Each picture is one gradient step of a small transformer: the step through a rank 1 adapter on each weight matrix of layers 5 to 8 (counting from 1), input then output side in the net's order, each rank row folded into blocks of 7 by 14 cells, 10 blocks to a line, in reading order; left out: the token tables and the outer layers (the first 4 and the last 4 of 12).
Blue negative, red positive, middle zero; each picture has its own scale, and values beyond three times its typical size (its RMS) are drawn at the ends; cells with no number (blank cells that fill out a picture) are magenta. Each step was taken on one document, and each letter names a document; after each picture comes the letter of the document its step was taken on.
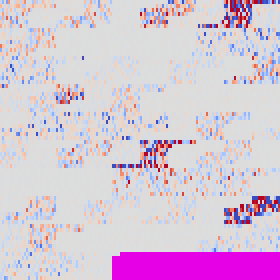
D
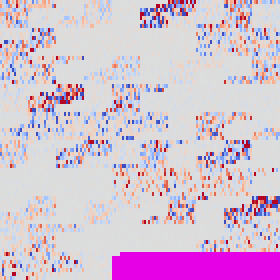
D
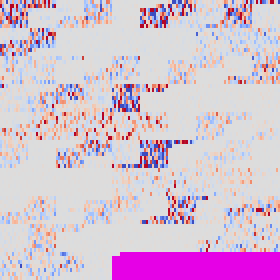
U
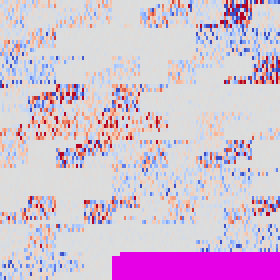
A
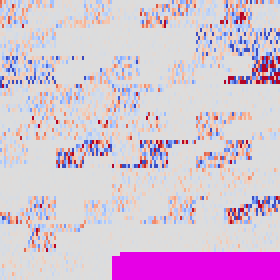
U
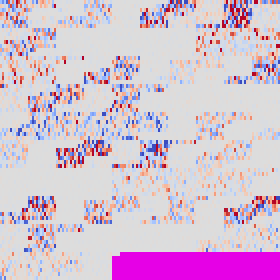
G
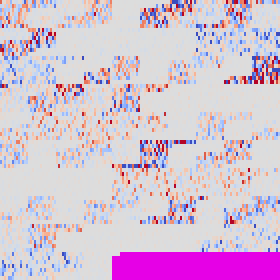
U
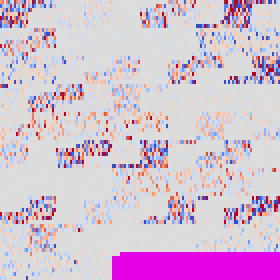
D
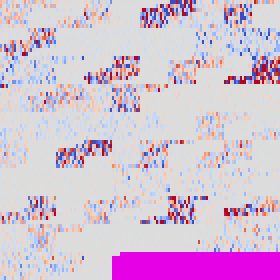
U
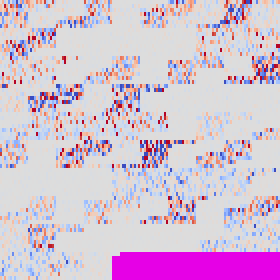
G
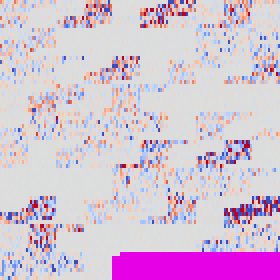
G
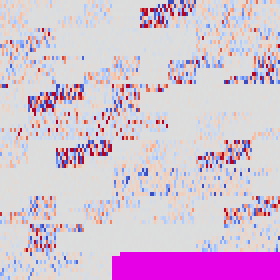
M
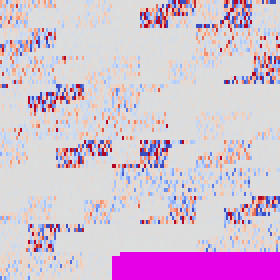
M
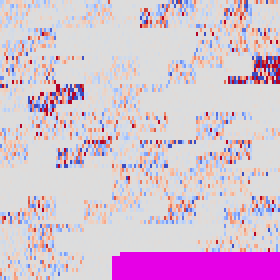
U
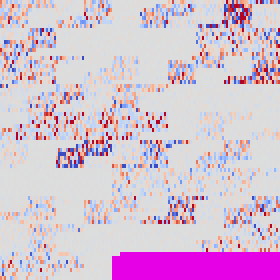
A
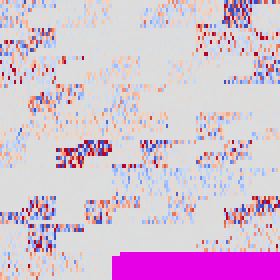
G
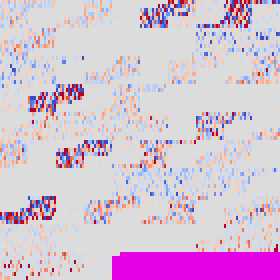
D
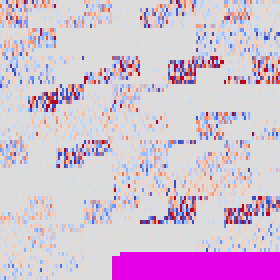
A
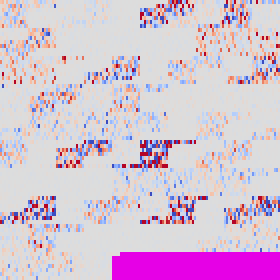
G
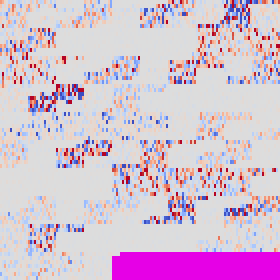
D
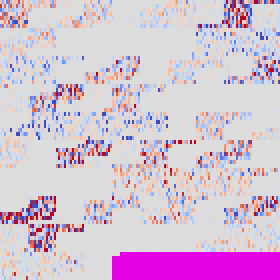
D
